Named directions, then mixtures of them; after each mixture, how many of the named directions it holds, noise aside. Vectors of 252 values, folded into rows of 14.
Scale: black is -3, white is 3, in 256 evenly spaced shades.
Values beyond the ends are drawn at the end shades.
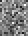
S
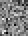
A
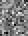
two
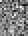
two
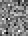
one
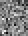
one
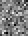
two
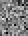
one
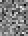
one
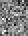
one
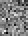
one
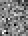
one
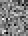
one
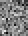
one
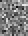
two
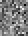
one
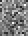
one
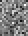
one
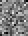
two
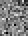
one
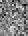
two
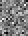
two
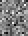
two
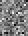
two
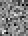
one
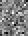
two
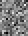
two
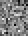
one
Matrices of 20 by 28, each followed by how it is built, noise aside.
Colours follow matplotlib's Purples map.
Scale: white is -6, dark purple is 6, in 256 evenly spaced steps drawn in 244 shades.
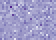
noise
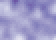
smooth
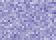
noise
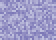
noise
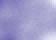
smooth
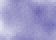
smooth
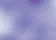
smooth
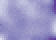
smooth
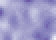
smooth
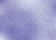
smooth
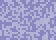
noise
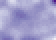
smooth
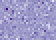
noise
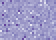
noise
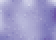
smooth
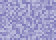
noise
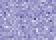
noise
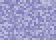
noise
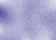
smooth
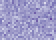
noise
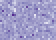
noise
